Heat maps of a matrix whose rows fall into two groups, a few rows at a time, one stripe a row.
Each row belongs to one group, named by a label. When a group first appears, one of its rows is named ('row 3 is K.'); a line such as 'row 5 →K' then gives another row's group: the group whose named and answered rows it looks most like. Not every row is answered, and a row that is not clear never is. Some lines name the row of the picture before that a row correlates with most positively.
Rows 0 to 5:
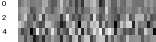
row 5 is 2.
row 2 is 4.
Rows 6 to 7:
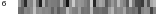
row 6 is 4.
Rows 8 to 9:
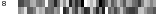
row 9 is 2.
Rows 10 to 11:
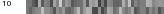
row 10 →2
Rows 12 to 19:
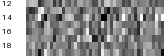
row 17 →2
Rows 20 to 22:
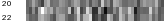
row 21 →2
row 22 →2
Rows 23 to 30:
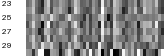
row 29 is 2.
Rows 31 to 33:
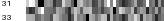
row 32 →2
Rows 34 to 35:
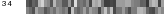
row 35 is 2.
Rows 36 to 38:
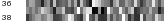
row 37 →2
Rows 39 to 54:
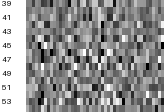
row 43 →2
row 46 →2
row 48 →2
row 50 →4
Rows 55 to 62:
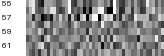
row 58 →4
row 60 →4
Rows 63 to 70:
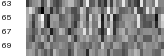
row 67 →2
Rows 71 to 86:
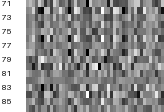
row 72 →4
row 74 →4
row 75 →2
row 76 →4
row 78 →4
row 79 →2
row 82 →2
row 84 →4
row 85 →4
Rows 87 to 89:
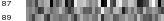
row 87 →2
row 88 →4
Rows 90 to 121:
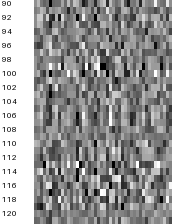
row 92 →4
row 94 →4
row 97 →2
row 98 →2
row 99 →2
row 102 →4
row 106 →4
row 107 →4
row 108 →2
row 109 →2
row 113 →2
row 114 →4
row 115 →2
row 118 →2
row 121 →4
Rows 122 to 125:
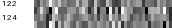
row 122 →2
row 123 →4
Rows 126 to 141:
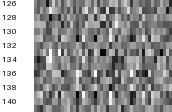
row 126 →4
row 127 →2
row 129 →2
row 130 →4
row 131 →4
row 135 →2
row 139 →4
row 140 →4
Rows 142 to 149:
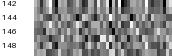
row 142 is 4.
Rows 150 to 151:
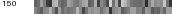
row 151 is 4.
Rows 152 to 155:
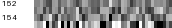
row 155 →2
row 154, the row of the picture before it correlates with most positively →151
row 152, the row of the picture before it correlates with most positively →150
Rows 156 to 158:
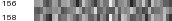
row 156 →4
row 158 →4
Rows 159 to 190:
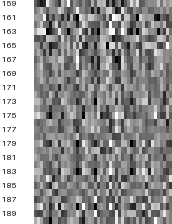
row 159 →2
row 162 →4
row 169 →4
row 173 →4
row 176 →2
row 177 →2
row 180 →2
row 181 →4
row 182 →4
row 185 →4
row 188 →4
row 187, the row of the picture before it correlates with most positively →157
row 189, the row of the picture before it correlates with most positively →157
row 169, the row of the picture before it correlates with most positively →156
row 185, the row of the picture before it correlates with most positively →158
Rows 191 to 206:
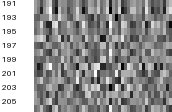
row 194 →4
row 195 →4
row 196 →2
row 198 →4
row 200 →2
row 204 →4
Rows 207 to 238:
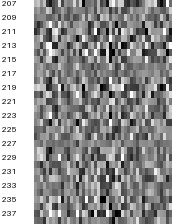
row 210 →2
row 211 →4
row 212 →4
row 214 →2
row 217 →4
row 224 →4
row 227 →2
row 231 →2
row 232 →2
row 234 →2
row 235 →2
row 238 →2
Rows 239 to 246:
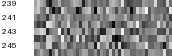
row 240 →4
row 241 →4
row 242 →2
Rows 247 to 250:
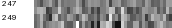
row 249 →4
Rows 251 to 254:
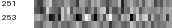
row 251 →2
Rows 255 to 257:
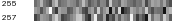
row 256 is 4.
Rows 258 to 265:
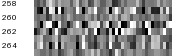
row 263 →4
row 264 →4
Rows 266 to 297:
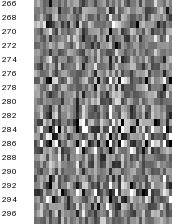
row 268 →4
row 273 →2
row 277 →4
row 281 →4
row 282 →4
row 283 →2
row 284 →4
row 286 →4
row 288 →2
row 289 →2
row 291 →4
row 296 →4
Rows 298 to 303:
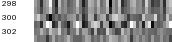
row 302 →2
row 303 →4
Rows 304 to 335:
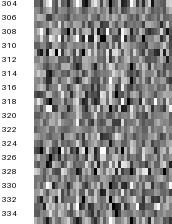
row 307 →2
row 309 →2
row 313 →4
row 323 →2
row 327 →4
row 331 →2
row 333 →2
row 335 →4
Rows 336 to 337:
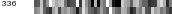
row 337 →4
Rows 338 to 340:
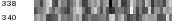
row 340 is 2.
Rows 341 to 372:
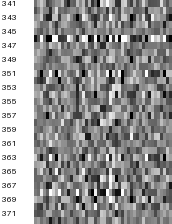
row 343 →4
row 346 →4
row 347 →2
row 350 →2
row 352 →2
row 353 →2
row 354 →4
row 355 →4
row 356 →2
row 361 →2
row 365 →4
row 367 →4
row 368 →2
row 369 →4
